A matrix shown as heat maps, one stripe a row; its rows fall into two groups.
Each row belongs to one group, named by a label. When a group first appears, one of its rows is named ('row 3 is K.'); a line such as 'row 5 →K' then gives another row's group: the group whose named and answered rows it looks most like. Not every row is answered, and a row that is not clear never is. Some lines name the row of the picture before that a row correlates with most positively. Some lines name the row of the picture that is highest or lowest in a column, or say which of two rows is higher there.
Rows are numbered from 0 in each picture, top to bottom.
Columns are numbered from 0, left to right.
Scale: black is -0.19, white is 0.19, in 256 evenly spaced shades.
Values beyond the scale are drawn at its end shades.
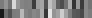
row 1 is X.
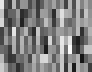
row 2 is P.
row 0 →P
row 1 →P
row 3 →X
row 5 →X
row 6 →P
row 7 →P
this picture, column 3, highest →3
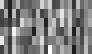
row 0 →P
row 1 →X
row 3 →X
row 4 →P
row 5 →X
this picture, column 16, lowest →4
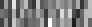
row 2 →X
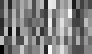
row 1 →X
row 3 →X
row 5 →X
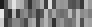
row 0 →X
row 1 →P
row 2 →P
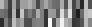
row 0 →P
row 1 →X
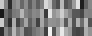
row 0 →P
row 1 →X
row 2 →P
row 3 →X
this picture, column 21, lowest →0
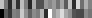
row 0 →P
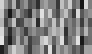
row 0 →P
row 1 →P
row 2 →P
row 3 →P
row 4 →P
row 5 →X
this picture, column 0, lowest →5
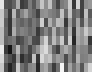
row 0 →P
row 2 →P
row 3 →P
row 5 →P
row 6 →P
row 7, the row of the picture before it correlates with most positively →4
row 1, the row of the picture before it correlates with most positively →0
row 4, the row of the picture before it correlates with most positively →2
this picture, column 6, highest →1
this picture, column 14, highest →2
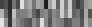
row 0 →X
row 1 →P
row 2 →P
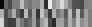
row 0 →X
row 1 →P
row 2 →P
